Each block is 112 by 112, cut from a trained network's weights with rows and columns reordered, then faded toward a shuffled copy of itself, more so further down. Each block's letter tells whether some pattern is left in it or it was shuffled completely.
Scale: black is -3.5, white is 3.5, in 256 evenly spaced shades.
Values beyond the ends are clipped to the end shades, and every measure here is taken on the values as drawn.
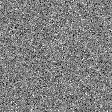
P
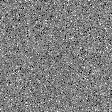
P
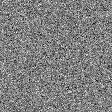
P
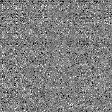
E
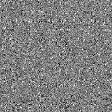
E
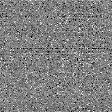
E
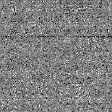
E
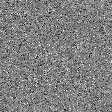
P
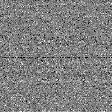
E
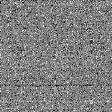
E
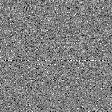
E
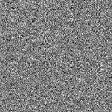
E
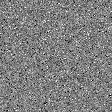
P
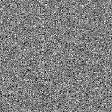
E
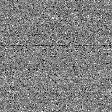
E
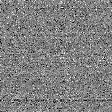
E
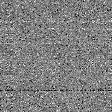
E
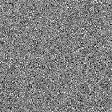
E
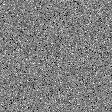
P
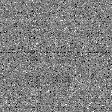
E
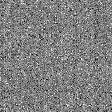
E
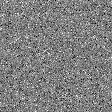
P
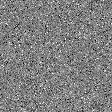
P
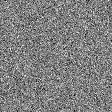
P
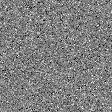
P
